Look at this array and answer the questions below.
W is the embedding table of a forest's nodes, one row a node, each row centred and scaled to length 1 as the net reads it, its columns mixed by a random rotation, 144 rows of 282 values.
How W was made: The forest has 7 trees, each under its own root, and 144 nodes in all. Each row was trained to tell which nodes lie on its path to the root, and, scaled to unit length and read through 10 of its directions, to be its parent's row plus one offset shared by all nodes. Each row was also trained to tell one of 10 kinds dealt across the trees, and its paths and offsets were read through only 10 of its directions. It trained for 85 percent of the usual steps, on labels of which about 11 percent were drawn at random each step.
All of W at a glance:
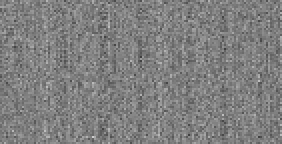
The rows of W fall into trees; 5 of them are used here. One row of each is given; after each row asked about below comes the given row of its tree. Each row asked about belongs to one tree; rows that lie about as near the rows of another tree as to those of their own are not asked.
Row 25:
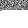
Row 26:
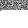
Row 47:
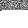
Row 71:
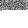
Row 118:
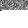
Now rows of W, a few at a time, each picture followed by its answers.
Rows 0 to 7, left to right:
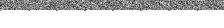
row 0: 26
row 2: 71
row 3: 118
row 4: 25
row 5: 47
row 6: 118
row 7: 25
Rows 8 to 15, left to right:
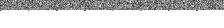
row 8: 26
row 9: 25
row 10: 118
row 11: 47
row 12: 26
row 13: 26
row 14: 47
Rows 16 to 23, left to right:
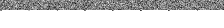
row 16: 25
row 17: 25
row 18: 25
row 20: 47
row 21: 47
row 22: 47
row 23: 25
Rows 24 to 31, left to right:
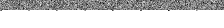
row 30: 47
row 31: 26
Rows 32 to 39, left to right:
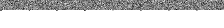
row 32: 118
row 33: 25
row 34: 47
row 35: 118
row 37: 26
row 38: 26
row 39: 71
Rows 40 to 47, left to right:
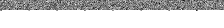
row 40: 25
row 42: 25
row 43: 47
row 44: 26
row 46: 47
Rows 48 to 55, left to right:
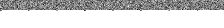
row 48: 47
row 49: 26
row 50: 26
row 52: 25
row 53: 26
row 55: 25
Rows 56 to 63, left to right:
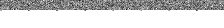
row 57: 26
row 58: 47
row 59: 71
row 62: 26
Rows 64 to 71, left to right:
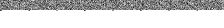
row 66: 26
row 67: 47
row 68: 26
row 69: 47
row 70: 47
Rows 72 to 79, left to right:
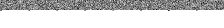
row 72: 47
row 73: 25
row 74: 71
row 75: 71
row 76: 25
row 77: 71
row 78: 47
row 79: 71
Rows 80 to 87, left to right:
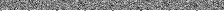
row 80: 71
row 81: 71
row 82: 118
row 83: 26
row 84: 26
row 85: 118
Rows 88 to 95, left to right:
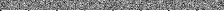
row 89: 26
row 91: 26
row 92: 25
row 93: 47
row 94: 47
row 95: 118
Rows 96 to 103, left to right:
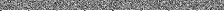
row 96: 47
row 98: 25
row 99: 26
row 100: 118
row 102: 25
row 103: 26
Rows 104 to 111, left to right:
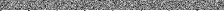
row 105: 47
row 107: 47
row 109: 25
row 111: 71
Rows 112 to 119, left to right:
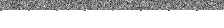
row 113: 25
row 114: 118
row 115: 47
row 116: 26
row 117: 118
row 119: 118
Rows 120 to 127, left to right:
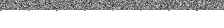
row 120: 47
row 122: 26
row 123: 47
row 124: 26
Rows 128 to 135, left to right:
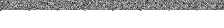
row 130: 25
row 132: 26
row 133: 47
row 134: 26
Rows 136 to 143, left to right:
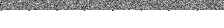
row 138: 25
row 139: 47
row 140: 118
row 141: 25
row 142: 47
